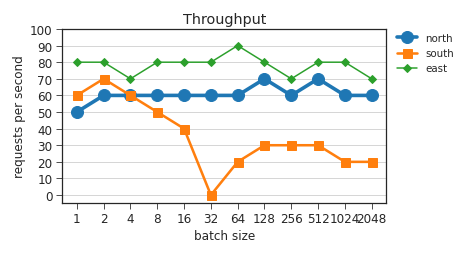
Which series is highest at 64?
east
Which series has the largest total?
east
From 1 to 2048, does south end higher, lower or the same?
lower
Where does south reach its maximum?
2
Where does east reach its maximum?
64
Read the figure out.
Title: Throughput
x-axis: batch size, ticks 1 2 4 8 16 32 64 128 256 512 1024 2048
y-axis: requests per second, ticks 0 10 20 30 40 50 60 70 80 90 100
Legend: north, south, east
Values:
north: 50 60 60 60 60 60 60 70 60 70 60 60
south: 60 70 60 50 40 0 20 30 30 30 20 20
east: 80 80 70 80 80 80 90 80 70 80 80 70
